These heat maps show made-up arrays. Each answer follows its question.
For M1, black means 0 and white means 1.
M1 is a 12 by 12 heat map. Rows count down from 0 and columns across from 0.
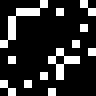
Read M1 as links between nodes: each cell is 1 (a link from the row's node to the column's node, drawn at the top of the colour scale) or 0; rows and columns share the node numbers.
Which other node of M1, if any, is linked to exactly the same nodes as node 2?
node 4
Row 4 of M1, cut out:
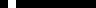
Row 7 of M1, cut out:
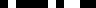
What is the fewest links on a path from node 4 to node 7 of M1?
2
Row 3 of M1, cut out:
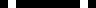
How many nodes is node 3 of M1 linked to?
2
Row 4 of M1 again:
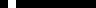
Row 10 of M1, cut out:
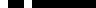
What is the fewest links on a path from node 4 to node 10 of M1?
3
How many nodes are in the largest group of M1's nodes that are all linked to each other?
2
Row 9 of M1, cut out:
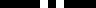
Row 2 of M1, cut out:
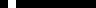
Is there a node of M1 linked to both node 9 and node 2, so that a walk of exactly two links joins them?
no
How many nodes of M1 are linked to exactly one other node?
3
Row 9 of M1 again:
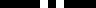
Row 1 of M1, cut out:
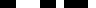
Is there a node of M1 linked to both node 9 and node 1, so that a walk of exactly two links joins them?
yes
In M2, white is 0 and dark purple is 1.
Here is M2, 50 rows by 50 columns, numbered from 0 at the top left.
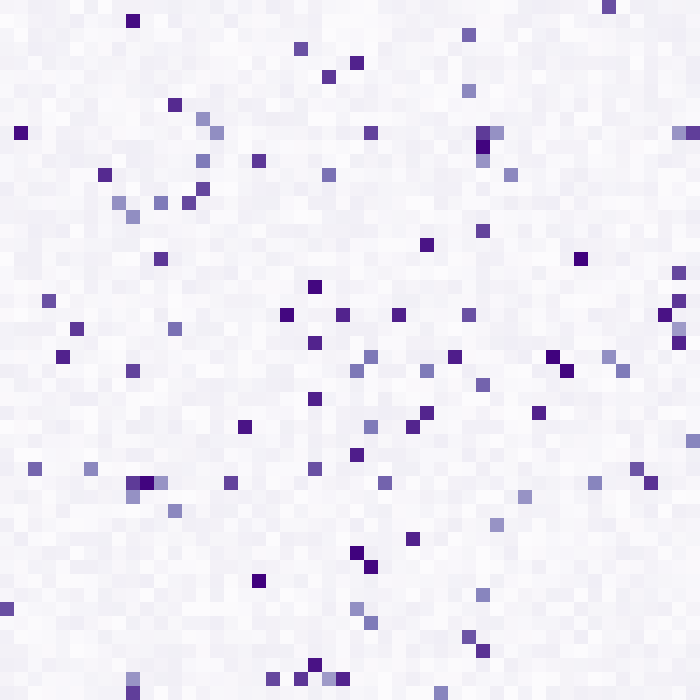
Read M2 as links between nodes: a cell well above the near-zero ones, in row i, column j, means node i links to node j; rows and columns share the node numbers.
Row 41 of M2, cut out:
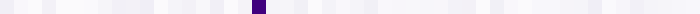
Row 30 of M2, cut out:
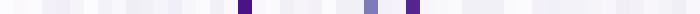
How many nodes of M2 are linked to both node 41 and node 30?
0
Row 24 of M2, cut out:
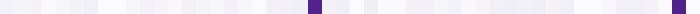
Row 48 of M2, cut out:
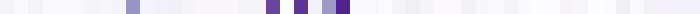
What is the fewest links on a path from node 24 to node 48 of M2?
1
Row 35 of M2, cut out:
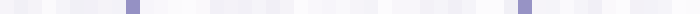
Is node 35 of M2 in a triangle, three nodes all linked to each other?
no
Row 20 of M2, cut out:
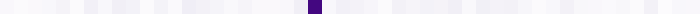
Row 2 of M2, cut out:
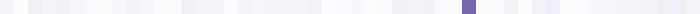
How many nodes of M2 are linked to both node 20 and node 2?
0
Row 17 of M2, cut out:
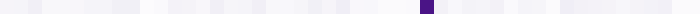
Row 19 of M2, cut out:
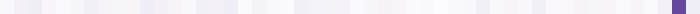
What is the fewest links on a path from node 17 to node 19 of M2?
5
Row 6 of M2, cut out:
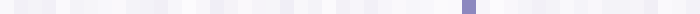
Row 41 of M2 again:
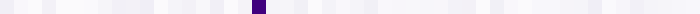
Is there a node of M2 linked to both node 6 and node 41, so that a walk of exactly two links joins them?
no
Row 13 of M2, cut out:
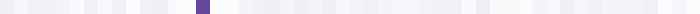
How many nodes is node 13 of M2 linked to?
1
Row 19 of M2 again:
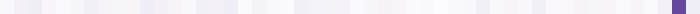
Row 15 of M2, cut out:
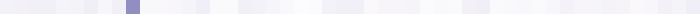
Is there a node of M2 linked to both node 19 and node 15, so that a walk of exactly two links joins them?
no
